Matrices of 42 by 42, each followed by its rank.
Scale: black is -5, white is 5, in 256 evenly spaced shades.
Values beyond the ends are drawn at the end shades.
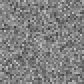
full rank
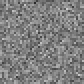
full rank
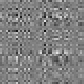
three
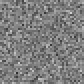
full rank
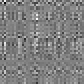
three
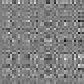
three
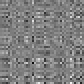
three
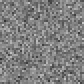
full rank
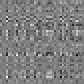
three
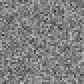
full rank
